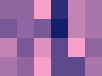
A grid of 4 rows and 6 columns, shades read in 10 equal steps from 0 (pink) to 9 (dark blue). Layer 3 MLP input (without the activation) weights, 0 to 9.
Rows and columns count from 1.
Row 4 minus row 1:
-1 0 0 -2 4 0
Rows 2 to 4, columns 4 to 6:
9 2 3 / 6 0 4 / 6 6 3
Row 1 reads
4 4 0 8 2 3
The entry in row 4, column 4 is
6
